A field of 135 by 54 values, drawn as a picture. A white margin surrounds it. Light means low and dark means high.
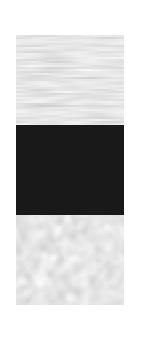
It is made of 3 by 1 panels. Panel 1,1: very low, streaked across, faint in contrast. Panel 2,1: very high, flat. Panel 3,1: very low, blotchy, faint in contrast.
